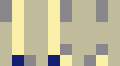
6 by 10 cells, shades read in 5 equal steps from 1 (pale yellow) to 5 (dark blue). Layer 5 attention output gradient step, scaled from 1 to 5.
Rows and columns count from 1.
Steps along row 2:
down up same down up down same up down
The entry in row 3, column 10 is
2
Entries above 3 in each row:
0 0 0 0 0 2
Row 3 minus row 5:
0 0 0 0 0 -1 0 0 -1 0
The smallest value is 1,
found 12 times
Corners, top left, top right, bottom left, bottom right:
3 2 2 2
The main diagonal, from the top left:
3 1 2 2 1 1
